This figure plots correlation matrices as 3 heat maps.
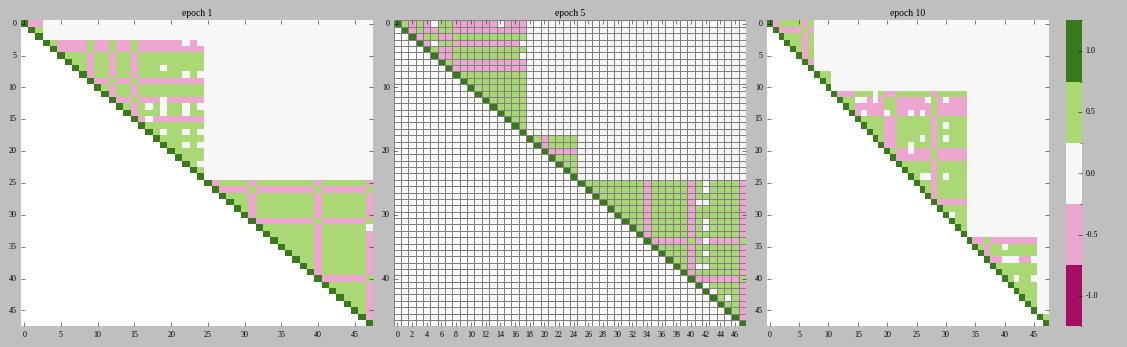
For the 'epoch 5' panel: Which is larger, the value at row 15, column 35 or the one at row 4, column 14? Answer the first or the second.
the second
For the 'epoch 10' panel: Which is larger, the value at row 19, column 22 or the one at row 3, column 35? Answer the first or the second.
the first
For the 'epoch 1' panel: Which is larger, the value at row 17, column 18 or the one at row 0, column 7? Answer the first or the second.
the first
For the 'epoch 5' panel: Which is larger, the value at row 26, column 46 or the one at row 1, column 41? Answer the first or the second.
the first
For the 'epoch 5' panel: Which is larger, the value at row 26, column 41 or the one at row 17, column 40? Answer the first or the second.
the first
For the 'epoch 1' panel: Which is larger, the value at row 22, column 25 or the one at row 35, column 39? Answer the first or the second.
the second
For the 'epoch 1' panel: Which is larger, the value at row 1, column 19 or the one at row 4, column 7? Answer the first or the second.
the first
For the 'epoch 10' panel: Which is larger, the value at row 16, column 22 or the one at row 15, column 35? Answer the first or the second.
the first
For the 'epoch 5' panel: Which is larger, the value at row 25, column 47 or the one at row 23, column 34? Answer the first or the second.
the second
